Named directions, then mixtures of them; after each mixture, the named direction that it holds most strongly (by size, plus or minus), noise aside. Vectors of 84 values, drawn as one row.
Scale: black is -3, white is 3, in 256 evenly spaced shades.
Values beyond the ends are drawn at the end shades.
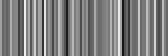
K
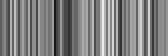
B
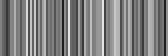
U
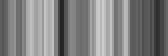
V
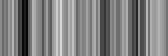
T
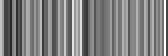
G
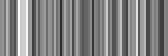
T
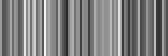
K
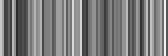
G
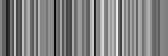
B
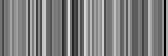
U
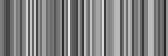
U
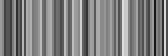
G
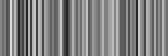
B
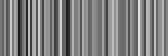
B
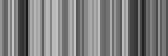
T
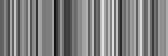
B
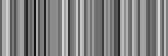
U
